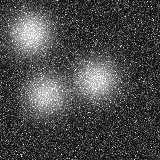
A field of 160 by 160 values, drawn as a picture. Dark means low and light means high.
Mirror symmetry: none. Bumps: three. Average level on the scale: 30%. Histogram: skewed, a long tail of high values. Odd rows or columns: none.
